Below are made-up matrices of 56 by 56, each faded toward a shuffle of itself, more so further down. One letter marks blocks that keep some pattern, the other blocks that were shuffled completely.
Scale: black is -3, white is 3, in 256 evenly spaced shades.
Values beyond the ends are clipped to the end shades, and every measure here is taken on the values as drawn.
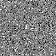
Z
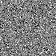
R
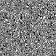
Z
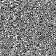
Z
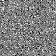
Z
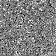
R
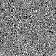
Z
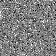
R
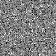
Z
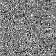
Z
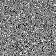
R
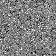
R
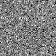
Z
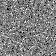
R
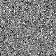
Z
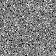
R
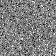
R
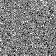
Z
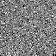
Z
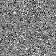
Z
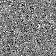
R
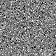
Z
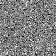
Z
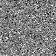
R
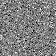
R
